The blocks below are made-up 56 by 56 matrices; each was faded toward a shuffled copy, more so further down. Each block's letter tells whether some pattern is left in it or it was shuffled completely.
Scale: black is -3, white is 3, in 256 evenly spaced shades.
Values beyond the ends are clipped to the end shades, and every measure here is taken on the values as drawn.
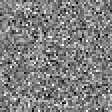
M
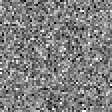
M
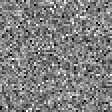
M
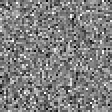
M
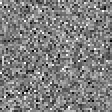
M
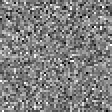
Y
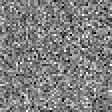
Y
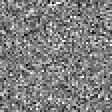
Y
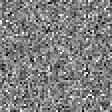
Y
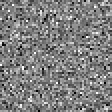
Y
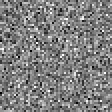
M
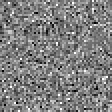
Y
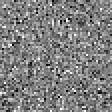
Y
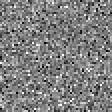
M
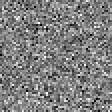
Y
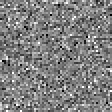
M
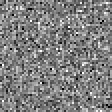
M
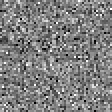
Y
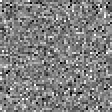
Y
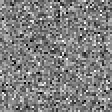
Y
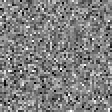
Y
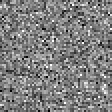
M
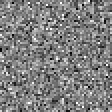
M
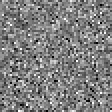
Y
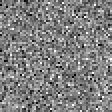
Y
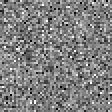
M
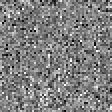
M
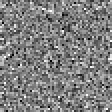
Y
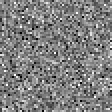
M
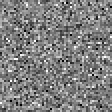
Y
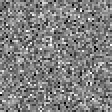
M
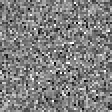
Y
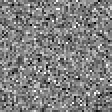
M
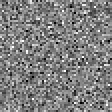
Y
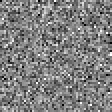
M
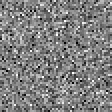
M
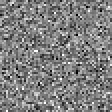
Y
